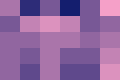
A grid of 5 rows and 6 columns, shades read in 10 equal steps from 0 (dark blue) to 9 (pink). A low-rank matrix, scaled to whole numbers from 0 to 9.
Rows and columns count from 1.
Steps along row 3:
same up same down up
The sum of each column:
25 20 30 20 20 35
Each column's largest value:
6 7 8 7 5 9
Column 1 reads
6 4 5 5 5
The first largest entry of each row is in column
6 3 3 6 6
